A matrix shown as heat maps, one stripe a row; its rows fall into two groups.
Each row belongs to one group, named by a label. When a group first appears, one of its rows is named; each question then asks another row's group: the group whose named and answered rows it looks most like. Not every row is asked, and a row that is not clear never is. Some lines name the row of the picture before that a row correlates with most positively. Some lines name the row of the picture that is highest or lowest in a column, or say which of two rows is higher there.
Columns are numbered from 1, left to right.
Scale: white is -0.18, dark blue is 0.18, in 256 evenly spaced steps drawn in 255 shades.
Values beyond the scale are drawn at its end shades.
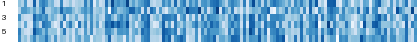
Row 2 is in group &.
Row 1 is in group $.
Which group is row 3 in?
$
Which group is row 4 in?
$
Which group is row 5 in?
$
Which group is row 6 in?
$
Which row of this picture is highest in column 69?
2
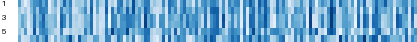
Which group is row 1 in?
$
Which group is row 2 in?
$
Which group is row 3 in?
&
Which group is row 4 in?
&
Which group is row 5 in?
$
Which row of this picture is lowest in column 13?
5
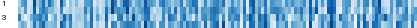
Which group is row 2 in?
$
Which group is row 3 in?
$
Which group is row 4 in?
&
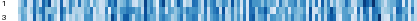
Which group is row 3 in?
&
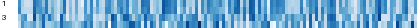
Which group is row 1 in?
$
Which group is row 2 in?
$
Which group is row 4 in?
&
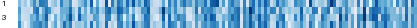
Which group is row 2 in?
$
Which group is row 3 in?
$
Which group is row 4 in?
$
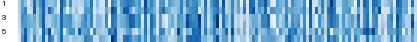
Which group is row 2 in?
&
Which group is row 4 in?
&
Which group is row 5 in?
&
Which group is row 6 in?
&
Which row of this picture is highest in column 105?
1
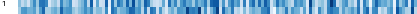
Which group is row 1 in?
$
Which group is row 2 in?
&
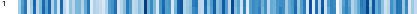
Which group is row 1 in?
&
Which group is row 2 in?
&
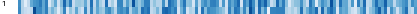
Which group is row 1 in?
$
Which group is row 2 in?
$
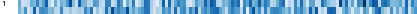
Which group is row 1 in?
$
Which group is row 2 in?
$
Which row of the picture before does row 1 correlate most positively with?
1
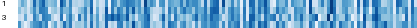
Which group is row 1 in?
&
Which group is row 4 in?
$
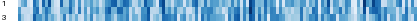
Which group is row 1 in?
&
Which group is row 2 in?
$
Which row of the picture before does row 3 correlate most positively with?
4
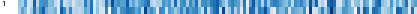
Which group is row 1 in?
$
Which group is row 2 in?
&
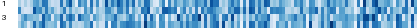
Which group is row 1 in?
$
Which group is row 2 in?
$
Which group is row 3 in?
&
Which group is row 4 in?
&
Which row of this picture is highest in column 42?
2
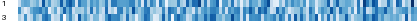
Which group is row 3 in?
$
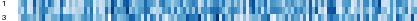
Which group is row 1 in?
&
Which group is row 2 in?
$
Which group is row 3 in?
&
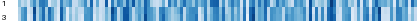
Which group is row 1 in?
$
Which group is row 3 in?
&
